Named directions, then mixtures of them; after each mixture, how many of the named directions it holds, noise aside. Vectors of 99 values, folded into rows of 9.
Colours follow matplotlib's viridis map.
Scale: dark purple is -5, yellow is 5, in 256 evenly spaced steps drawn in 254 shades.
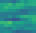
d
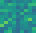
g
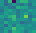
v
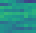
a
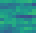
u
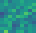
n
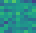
three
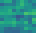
three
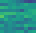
one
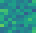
two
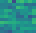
three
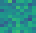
two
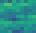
two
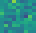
two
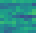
one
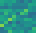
two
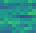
one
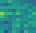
three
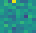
one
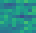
one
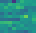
two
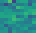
three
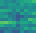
three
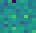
one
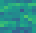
three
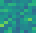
one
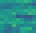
one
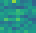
two
